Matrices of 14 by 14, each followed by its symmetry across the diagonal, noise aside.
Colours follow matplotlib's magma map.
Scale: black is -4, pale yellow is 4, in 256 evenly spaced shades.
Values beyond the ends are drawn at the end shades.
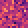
neither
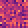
antisymmetric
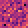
symmetric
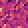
antisymmetric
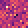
symmetric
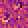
antisymmetric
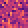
antisymmetric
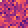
symmetric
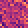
antisymmetric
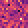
neither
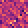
antisymmetric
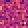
antisymmetric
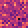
symmetric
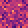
neither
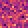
neither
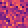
antisymmetric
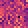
neither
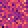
neither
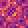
symmetric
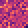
symmetric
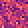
antisymmetric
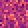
neither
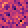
symmetric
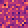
symmetric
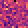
neither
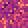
symmetric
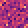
symmetric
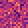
neither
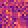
antisymmetric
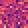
neither
